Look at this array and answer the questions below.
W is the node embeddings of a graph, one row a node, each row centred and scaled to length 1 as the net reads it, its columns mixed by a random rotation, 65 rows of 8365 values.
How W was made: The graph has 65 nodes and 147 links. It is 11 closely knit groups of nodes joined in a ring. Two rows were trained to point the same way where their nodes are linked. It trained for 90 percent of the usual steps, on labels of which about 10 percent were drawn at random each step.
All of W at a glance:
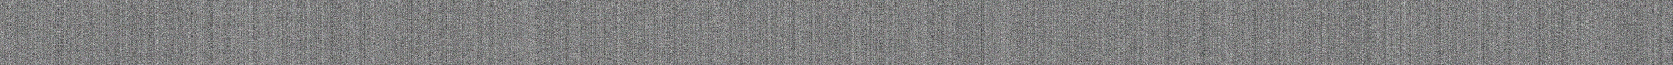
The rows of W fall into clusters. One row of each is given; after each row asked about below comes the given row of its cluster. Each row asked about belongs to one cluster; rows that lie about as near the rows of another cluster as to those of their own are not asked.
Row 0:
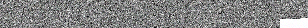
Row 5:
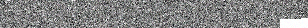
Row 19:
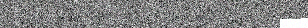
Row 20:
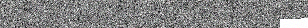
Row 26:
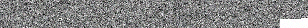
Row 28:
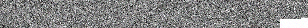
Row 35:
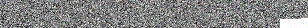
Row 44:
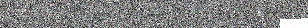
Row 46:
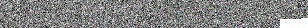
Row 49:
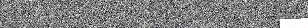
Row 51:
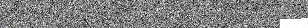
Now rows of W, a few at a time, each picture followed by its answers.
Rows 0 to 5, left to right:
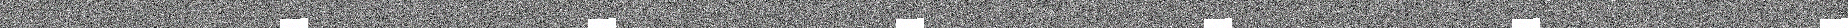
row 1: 19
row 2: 44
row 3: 26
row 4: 26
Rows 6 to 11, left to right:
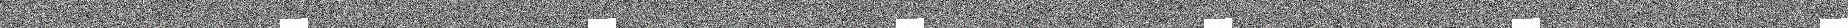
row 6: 5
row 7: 49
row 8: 28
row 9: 51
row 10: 35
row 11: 44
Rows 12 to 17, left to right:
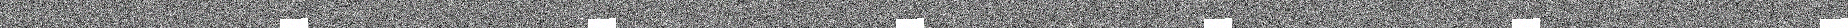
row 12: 35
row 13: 19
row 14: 46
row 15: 49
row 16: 28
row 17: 20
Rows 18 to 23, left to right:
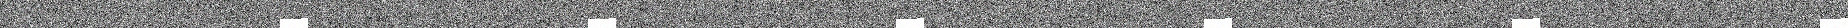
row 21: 26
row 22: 0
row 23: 49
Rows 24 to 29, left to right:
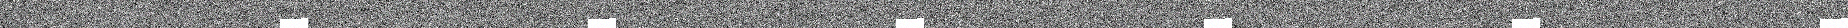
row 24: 28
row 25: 28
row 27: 51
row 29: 44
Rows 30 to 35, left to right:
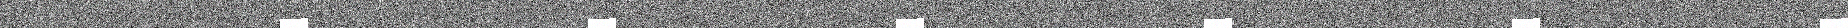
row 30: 49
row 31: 5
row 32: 0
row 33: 26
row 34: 5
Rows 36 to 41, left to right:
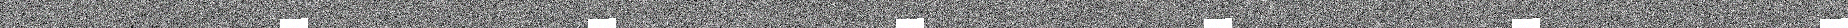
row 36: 19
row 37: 0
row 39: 46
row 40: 49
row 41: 0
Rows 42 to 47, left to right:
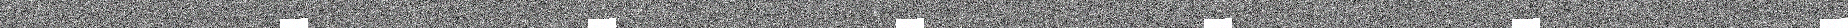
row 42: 49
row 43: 46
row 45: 35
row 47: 20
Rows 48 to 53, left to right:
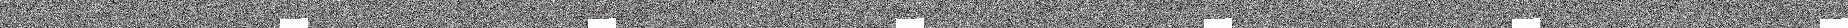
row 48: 44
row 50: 35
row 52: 51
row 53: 28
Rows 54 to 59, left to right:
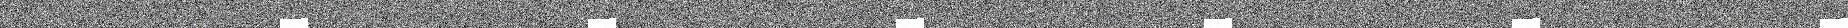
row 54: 20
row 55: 19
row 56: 28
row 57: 26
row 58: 0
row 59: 5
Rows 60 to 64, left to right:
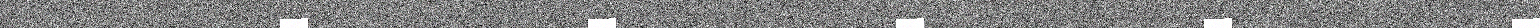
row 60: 28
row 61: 46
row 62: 35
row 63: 49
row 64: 51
